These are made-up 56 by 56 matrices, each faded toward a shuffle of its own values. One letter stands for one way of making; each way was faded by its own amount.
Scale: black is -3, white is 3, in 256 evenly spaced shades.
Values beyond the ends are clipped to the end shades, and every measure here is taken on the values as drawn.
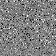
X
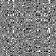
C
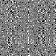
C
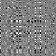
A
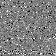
X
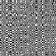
A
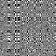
A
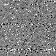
X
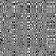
A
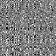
C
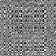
A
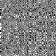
C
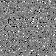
X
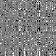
C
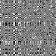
A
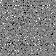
X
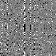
C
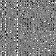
C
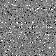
X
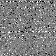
X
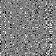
C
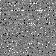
X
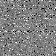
X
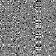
C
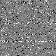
X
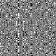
C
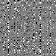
C
